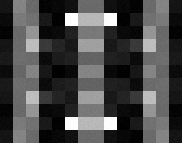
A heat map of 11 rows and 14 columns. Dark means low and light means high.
Mirror symmetry: left to right and top to bottom. Average level on the scale: 30%. Slope: none. Seam: none. Stripes: upright, repeating 3 times.
